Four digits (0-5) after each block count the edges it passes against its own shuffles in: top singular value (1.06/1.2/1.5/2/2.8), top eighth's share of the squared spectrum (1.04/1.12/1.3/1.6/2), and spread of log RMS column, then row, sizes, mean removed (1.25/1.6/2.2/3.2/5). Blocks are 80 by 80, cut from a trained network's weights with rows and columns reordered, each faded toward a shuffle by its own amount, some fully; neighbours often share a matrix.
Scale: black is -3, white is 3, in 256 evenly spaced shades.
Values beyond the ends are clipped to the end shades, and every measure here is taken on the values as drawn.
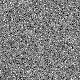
0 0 0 0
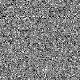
2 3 1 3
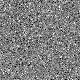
0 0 0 0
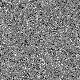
0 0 0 0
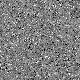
0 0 0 0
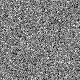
0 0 0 0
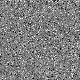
2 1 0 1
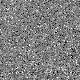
1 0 0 0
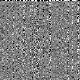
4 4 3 2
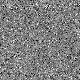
1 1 0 1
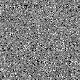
2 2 0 2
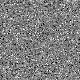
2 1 0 1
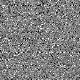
2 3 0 3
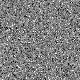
2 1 0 0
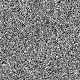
2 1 0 0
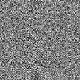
4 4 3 2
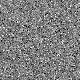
1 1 0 0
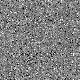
1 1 0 1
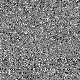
2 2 0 2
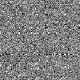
3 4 2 2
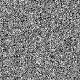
3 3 1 0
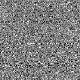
2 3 1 3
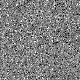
1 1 0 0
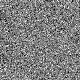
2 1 0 0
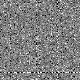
3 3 2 1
